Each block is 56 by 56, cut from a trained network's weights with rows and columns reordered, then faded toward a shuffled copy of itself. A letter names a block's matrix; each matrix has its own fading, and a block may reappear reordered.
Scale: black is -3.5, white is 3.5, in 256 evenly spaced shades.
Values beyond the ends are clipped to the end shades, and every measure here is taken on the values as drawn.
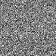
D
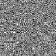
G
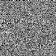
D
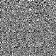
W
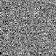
W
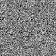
D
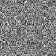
G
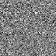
D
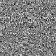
D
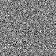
D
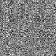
G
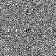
W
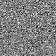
D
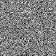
D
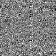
W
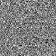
D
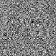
G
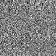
D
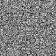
D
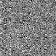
W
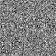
D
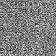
W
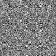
W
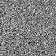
D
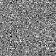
W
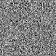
D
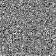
W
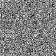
D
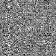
W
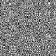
G
